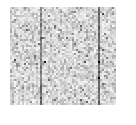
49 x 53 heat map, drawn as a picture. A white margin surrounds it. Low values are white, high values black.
Columns 16 and 45 differ from the columns beside them. No overall slope runs across the table. On average the colour sits 20% of the way up the scale. The values are skewed, with a long tail toward high values.
